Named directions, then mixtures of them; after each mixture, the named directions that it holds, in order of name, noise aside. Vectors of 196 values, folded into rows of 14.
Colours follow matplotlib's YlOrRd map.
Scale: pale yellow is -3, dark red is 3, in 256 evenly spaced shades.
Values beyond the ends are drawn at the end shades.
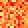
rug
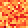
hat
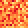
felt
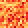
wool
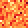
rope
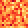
felt, rope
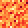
rope, rug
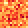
felt, hat, wool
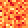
hat, rug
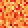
felt, hat, rope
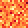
rope, rug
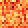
felt, rope, wool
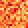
felt, wool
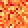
felt, rug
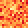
rope, rug, wool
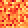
felt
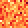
rope
